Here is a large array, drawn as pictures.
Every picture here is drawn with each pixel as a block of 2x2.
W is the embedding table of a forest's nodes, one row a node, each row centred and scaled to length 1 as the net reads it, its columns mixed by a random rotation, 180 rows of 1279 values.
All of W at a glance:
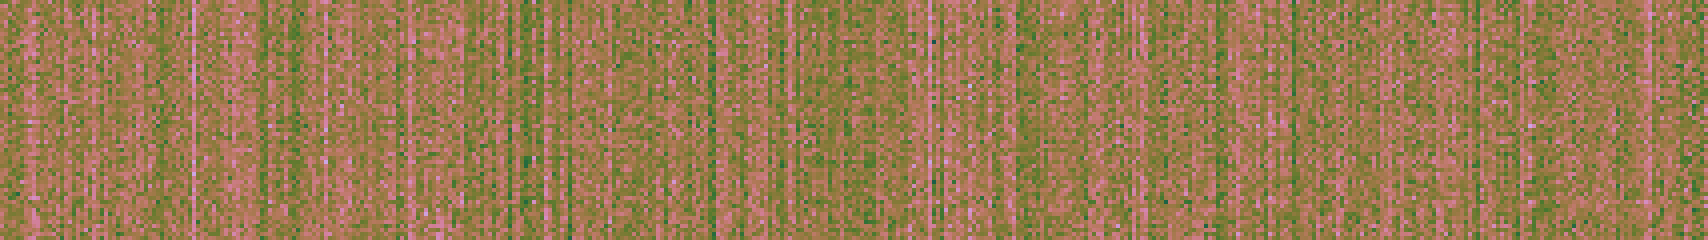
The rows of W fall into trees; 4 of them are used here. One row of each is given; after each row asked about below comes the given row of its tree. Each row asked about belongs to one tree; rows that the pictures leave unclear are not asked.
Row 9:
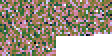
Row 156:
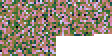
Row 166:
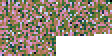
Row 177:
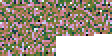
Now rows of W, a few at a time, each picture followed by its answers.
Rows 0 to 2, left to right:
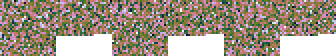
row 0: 166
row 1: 166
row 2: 9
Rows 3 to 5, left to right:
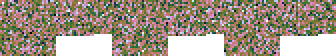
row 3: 166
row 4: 9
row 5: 156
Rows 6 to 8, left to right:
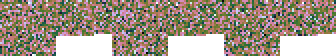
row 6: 156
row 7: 166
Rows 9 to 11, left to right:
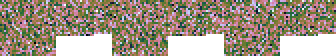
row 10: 9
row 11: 156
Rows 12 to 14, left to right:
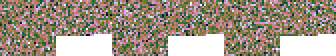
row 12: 9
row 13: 166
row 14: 177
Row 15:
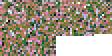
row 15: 166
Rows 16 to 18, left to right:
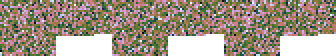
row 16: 156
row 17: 166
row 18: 156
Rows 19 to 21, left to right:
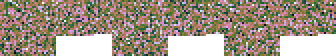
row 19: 166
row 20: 177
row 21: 177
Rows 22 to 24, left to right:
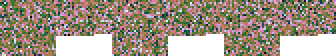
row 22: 9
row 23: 166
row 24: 177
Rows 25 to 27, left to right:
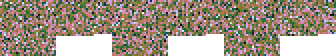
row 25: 177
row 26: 156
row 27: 9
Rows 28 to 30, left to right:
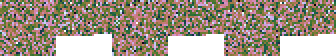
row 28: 177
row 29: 156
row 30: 166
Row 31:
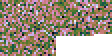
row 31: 156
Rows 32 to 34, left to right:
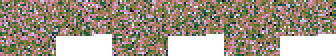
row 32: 156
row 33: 166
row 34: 9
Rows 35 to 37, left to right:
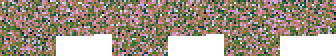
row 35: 166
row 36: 156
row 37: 177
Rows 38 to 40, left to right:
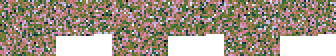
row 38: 9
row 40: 177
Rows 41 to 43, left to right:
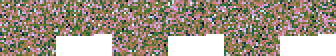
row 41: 156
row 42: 166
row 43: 9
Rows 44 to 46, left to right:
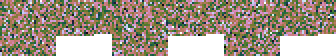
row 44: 156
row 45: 9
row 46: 156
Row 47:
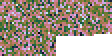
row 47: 166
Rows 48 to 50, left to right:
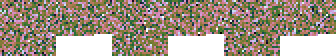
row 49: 177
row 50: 166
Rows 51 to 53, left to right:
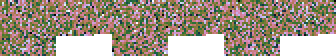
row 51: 166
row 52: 156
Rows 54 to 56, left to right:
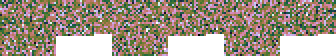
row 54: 9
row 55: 177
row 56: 156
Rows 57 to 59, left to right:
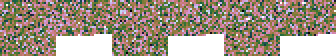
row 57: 177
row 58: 166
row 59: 166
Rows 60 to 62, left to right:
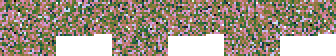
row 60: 166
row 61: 9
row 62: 9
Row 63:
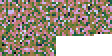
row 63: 166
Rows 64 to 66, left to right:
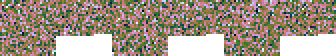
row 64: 156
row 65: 156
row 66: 156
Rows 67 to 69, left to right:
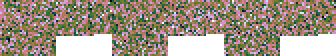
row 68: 9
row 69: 166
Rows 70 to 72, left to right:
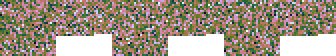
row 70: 9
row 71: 177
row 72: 156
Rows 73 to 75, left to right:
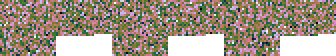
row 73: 156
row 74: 166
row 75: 9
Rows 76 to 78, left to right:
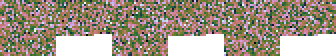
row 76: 177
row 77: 177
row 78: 156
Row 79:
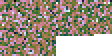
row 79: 166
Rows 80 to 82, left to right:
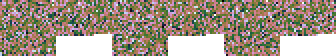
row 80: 166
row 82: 166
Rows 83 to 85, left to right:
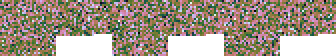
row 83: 156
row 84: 166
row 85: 156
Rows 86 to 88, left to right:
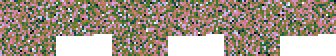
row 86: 166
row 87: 177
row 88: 166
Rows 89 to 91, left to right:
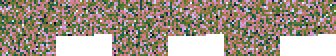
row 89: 9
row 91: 166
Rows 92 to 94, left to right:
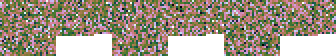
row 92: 177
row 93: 9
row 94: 166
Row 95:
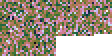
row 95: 9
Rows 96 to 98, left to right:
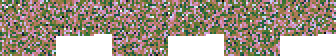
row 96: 156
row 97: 166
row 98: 177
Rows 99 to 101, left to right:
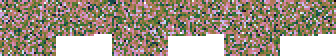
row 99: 166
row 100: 9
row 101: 166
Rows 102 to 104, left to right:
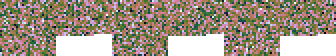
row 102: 156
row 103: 166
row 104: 177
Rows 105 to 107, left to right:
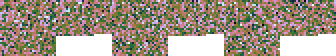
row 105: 166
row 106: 177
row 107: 177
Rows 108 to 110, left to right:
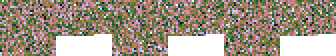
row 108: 156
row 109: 9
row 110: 166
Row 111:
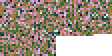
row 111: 156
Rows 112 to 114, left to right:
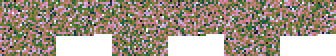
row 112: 166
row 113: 177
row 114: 166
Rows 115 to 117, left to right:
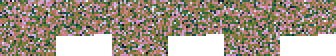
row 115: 156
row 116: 166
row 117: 9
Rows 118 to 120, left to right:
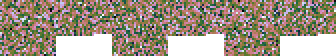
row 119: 9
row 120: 166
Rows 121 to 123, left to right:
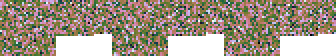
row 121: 177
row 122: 9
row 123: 9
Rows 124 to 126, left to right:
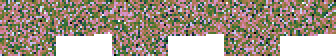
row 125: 166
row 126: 166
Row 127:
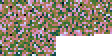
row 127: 156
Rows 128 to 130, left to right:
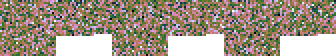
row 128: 177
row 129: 9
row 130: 166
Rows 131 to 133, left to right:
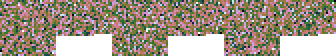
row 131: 156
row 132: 177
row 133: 166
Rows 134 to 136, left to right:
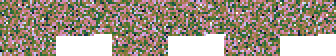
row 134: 156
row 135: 156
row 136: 166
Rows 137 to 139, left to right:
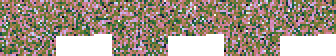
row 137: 156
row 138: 166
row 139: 156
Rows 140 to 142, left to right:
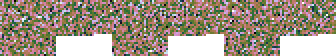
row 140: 166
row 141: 156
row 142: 166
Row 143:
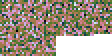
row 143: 156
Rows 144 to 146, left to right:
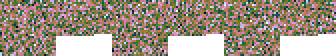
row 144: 156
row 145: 156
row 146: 177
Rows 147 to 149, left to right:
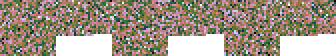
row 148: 177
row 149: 166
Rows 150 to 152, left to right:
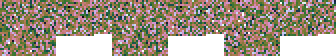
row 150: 9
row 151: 9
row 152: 166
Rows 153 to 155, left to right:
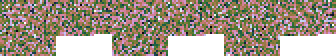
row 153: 156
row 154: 166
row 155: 9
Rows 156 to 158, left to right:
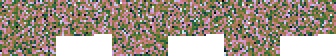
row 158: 156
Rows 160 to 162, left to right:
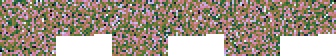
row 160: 156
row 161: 156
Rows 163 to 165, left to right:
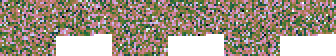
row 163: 156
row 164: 177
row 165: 166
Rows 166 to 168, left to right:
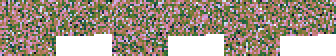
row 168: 177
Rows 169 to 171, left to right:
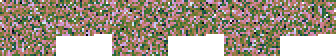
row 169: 177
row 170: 166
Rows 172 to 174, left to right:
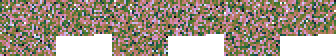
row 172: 156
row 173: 156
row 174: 166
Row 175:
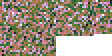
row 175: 166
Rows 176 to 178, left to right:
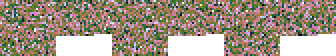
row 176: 177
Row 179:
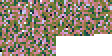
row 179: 156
